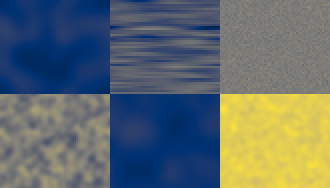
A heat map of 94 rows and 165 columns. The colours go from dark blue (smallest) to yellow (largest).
It is made of 2 by 3 panels. Panel 1,1: very low, smooth, faint in contrast. Panel 1,2: low, streaked across. Panel 1,3: middling, fine-grained, faint in contrast. Panel 2,1: middling, blotchy. Panel 2,2: very low, smooth, faint in contrast. Panel 2,3: very high, blotchy, faint in contrast.
